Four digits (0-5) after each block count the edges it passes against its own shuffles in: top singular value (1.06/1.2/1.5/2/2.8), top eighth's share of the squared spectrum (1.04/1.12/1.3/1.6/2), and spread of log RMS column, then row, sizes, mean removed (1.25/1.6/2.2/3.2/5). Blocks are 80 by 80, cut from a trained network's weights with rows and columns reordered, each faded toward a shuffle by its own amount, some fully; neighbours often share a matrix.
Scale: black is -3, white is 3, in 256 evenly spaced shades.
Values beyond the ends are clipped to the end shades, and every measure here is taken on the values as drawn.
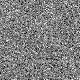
2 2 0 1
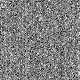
1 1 0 0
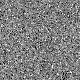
0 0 0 0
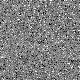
0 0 0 0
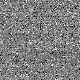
1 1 1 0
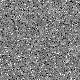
0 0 0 0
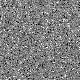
0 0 0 0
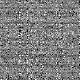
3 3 3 2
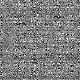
3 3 3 2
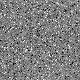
0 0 0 0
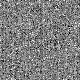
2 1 0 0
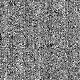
2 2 0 1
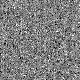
1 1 0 0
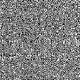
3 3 2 2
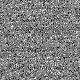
1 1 1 0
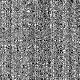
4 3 1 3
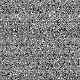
2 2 2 1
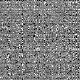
3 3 3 1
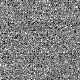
1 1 0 0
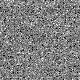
1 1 1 0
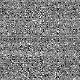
3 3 3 1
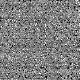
2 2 2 1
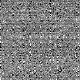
3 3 3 1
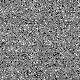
1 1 1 0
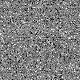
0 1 0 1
